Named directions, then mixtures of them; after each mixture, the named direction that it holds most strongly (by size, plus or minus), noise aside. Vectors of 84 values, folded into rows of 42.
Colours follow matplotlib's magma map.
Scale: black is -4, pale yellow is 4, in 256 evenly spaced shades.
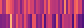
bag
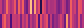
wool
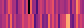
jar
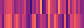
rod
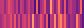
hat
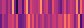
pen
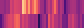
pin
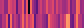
jar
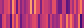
wool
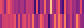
hat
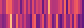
bag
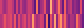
hat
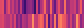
hat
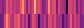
rod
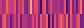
wool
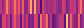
wool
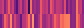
jar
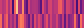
pen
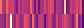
bag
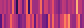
pen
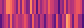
bag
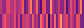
hat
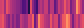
pin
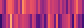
bag
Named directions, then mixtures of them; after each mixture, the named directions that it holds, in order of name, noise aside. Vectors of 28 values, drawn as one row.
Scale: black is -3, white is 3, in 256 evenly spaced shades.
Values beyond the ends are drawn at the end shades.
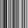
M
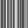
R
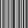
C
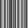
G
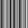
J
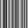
J, M, R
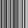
C, J, M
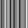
J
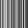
C, M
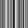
C, J, R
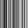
M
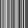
C, M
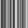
J, M, R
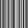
C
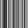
M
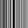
C, J, M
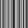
C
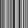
C, J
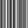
G, J, R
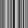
C, J, R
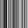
M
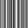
C, G, R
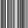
R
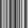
G, J, R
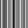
C, M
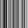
M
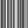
R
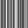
R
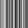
M, R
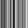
J, M, R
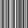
C, G, R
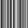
J, R
